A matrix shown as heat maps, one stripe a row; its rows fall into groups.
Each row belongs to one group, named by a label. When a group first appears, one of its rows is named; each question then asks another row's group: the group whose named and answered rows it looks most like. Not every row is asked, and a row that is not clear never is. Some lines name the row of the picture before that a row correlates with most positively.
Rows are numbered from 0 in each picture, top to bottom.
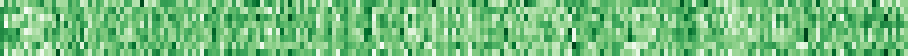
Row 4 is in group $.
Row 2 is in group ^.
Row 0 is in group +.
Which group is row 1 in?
$
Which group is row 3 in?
^
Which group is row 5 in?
$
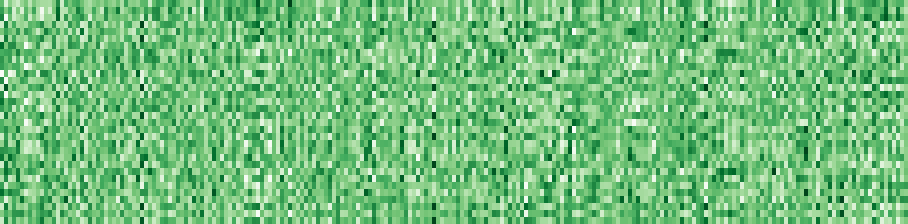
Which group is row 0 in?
^
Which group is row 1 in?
^
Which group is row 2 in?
^
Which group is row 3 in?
+
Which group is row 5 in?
+
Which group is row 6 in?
$
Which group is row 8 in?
^
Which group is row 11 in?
^
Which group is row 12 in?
+
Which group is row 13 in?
^
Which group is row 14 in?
$
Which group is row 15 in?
^
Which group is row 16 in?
+
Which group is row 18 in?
$
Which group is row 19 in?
+
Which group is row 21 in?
$
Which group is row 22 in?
$
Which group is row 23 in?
+
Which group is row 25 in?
$
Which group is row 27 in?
$
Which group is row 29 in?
+
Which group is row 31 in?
+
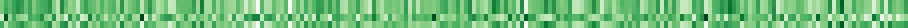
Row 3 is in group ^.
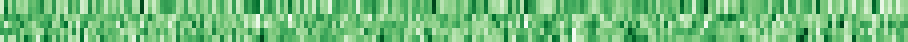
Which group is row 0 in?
+
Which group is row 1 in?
+
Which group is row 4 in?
$
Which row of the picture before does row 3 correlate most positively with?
3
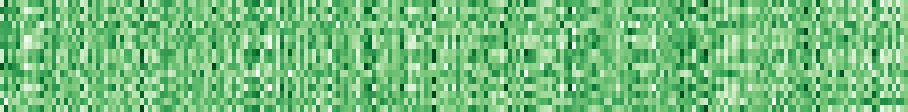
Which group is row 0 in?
+
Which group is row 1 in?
$
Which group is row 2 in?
+
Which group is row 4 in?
$
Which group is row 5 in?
$
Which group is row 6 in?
$
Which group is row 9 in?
$
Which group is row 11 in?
+
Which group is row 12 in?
$
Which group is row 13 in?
+
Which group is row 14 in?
^
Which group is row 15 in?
+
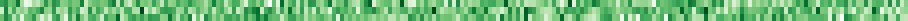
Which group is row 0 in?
$
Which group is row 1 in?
+
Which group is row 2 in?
^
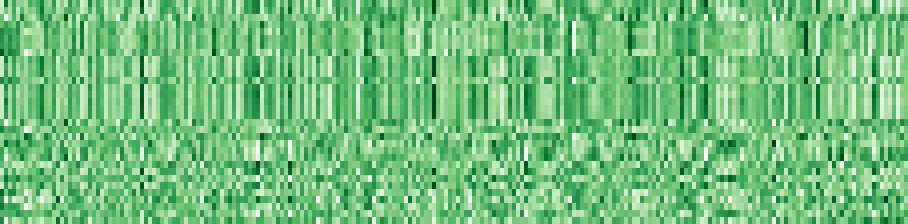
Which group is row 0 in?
+
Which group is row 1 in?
+
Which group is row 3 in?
$
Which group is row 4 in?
$
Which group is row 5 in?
$
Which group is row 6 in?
$
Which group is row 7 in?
$
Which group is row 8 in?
+
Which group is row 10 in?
+
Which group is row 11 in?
$
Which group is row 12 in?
+
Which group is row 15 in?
+
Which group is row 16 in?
+
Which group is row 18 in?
$
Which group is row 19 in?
$
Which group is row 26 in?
+
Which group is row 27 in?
$
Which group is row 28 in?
^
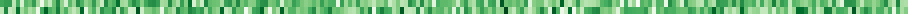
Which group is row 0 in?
^
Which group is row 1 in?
$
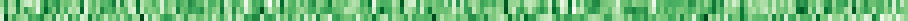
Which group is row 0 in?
$
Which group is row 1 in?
$
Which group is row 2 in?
+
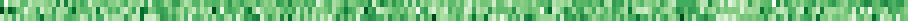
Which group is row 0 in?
^
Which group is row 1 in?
$
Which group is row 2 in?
+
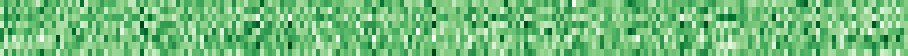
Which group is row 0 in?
$
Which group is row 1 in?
+
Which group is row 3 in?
+
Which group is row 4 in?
$
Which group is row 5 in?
^
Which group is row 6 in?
^
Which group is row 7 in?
+
